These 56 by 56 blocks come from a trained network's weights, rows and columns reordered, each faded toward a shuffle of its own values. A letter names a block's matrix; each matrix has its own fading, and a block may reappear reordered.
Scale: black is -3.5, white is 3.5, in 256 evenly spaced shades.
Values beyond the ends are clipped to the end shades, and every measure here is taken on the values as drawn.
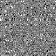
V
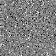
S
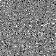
S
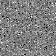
S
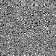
S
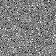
S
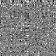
V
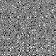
V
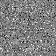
S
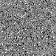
S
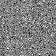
S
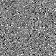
S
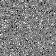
S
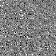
V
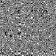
V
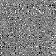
V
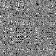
V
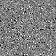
S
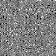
V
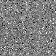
S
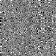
V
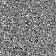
S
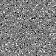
S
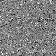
S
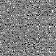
V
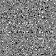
S
